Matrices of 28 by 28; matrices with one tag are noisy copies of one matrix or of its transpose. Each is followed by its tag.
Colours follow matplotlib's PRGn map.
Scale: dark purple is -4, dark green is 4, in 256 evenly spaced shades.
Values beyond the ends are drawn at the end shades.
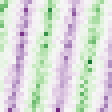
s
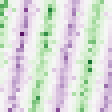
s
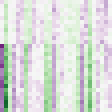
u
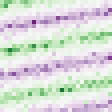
s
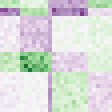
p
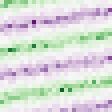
s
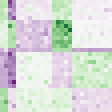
p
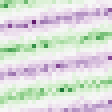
s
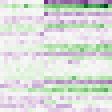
u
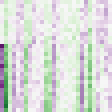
u
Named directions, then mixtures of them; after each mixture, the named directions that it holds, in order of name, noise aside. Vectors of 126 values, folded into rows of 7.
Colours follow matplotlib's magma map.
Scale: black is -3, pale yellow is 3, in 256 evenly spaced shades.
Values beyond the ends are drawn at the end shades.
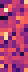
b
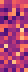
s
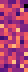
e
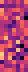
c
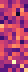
e, s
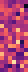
c, e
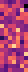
e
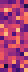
b, e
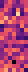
e, s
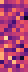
c, s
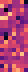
b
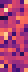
b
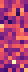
e, s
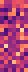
s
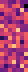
e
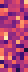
b, c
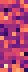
b, e
